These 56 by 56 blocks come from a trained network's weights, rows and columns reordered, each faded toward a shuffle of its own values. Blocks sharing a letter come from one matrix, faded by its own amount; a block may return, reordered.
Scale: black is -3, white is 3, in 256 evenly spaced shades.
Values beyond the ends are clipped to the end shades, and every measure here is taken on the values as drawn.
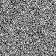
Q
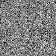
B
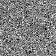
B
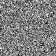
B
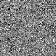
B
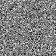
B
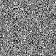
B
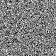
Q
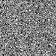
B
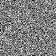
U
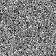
B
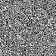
B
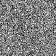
Q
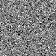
U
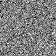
U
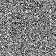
U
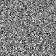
B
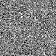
B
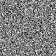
U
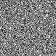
U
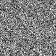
U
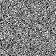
B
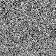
U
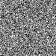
Q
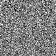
Q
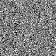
B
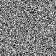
Q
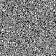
B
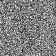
Q
